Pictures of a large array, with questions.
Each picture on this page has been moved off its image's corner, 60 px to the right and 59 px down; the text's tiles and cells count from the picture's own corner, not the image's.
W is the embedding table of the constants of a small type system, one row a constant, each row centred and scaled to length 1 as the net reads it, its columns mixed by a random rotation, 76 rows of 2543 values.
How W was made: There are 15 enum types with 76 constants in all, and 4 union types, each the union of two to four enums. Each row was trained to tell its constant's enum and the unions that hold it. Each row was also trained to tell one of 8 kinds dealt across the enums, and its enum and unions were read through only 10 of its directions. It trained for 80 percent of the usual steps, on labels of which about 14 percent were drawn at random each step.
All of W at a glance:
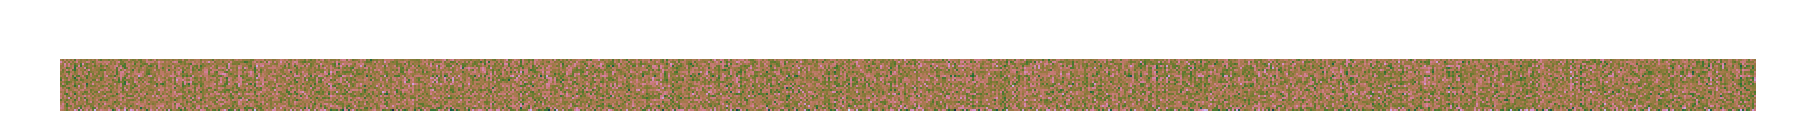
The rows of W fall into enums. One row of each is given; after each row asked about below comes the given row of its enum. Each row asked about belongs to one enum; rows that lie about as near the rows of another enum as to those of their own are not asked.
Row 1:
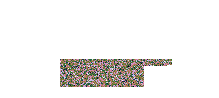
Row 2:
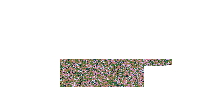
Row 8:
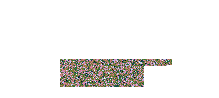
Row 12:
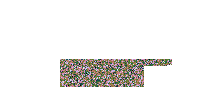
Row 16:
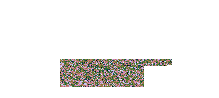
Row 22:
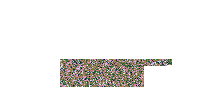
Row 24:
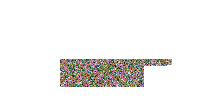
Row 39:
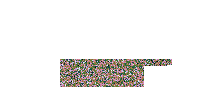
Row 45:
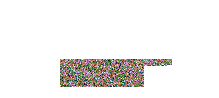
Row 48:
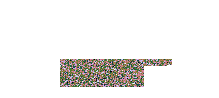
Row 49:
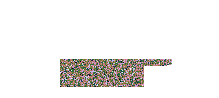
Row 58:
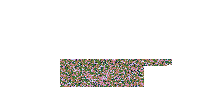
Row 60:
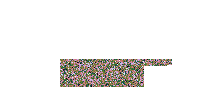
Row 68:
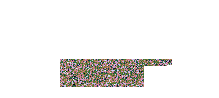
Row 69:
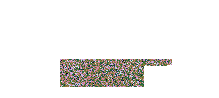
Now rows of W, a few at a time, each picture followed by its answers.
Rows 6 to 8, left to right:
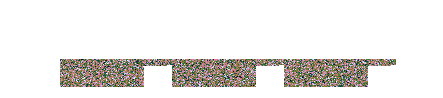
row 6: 1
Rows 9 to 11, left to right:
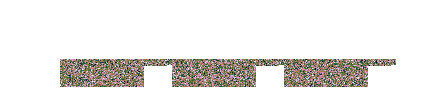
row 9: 58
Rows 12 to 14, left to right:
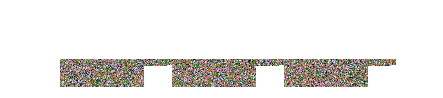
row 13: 1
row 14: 22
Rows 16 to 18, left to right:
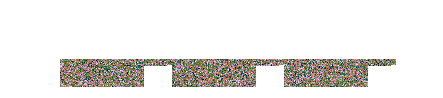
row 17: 2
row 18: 39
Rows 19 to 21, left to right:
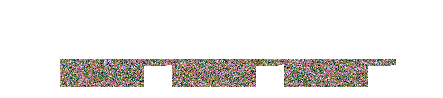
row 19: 22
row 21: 8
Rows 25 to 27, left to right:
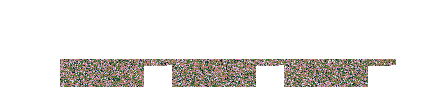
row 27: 22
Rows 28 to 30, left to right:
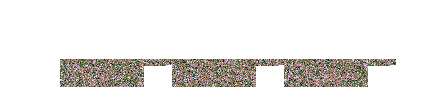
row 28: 58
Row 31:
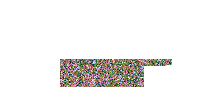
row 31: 58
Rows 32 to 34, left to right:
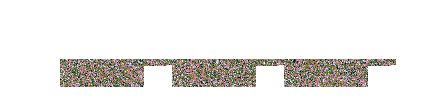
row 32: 8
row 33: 22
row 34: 16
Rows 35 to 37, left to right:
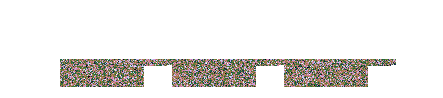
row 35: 48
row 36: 12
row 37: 1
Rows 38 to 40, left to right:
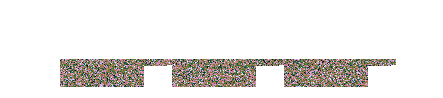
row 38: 24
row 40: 1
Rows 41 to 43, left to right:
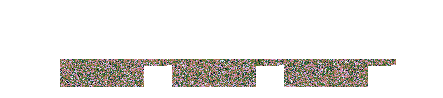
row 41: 49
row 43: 16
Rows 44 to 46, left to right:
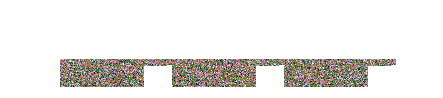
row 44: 8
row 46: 48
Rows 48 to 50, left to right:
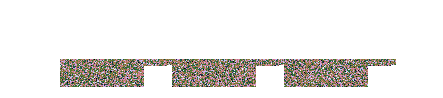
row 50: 1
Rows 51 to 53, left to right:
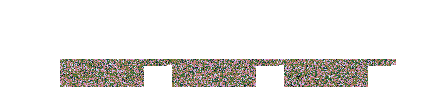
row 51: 16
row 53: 24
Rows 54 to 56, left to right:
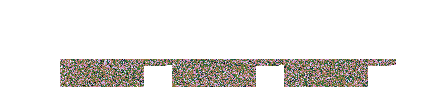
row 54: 22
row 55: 58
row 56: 8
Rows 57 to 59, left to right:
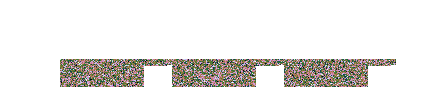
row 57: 24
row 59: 45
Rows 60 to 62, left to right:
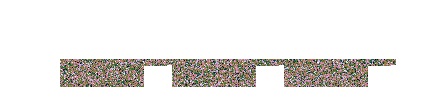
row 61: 68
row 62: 16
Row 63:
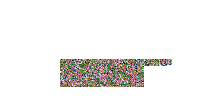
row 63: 24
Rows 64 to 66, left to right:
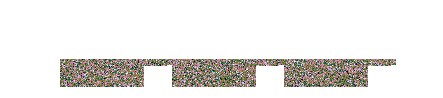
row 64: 48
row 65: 8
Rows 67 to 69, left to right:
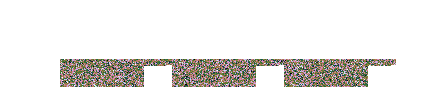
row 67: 16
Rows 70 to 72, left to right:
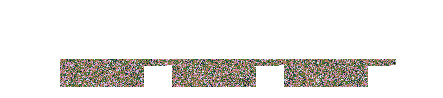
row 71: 58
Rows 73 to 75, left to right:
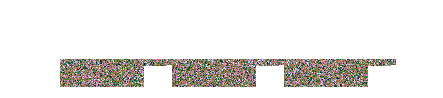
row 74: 45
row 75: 45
